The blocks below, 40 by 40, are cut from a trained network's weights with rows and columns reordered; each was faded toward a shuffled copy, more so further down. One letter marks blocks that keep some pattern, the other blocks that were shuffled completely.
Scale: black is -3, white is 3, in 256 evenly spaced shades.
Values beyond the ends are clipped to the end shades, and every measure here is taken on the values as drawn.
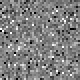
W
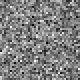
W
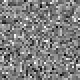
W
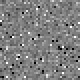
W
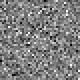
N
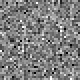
W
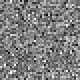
N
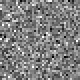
W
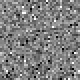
W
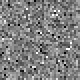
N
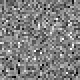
N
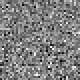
W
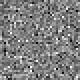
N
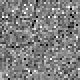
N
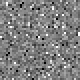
N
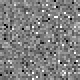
N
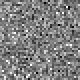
W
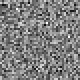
W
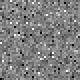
W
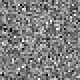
W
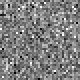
N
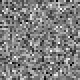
W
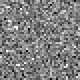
W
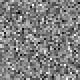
W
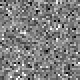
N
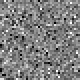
W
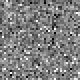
N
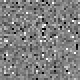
N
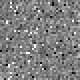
W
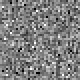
N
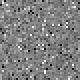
W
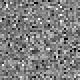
N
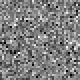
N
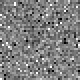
W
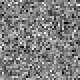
N
